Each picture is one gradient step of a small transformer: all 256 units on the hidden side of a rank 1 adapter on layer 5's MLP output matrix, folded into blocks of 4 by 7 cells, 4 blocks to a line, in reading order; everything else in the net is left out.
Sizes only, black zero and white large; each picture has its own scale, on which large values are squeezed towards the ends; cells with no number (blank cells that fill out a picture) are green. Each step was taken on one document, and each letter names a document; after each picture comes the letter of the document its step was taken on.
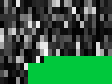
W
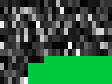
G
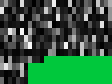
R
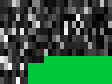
W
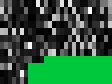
R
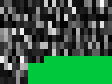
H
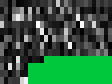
G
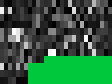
R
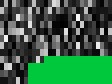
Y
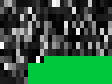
W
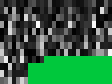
G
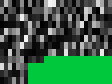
R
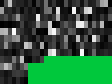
H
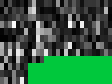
G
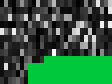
R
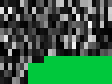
R
